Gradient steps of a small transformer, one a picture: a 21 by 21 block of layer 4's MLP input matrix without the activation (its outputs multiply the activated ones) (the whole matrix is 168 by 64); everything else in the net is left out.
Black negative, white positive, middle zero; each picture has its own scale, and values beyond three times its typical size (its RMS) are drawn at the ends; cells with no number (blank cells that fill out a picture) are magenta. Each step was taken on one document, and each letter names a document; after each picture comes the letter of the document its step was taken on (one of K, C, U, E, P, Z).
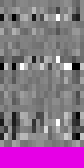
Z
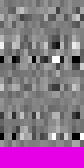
Z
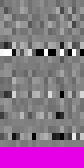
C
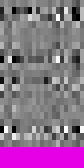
Z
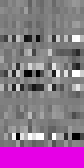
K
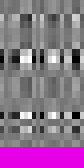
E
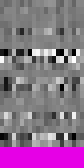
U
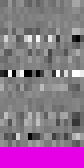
K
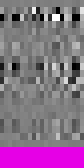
Z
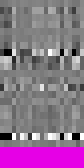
U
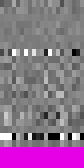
C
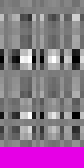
E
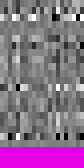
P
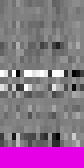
K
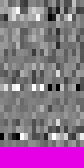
P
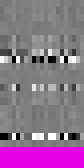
U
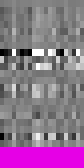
U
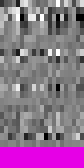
P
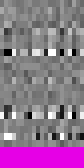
C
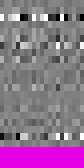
P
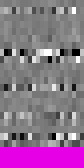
U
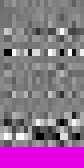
C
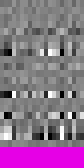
C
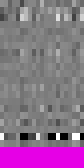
P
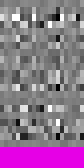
P
